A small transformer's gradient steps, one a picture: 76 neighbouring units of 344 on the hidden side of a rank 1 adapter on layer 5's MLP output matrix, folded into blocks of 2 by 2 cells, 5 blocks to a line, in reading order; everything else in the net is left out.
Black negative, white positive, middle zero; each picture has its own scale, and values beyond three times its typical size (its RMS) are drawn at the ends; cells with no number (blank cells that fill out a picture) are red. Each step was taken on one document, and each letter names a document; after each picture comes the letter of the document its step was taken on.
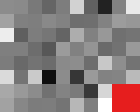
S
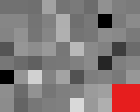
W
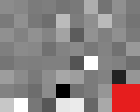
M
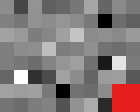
S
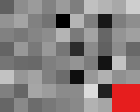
W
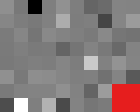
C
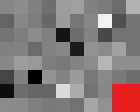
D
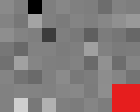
C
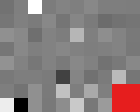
M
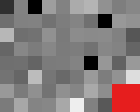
M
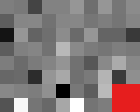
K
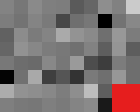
W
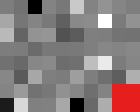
K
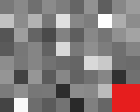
K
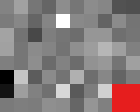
D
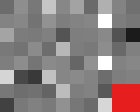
S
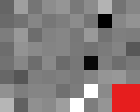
M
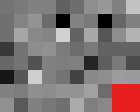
W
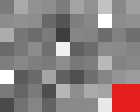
S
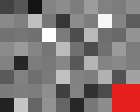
K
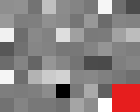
S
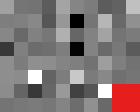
D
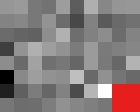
D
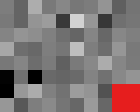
W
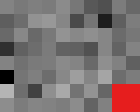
D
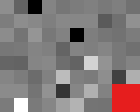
M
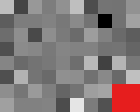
M
